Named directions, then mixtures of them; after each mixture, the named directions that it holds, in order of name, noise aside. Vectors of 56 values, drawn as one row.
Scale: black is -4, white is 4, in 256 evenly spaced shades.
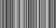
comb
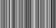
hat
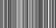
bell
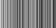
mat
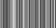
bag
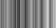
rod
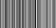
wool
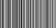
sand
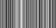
bell, comb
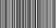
wool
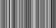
hat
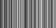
mat, sand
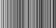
mat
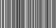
mat, sand, wool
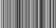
bag, mat, rod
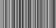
hat, mat, wool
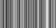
bag, comb, rod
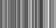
bell, rod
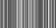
bell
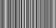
sand, wool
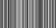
bell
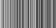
mat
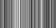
mat, rod, sand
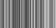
hat, rod, sand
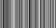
bag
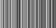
bag, comb, mat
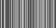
comb, sand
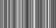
bell, hat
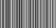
bag, sand, wool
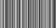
comb, mat, wool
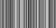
comb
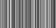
hat, wool
